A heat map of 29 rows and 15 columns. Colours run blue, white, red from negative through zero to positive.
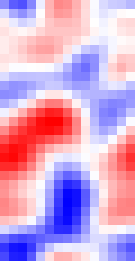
No regular stripes run through it. The ninth with the lowest average is the bottom middle. No lone cell stands out from its neighbours.
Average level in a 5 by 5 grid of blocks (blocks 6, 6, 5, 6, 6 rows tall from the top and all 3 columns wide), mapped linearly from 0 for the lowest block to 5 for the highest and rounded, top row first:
2 3 3 2 2
1 2 2 1 2
4 5 4 2 2
4 2 0 2 4
1 1 0 2 2
